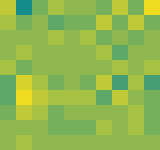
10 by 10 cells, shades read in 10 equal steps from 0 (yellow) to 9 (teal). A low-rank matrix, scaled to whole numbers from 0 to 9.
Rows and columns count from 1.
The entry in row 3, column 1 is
4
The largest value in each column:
6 9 5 6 5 5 6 7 5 7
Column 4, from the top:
3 6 3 4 4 5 3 5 5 4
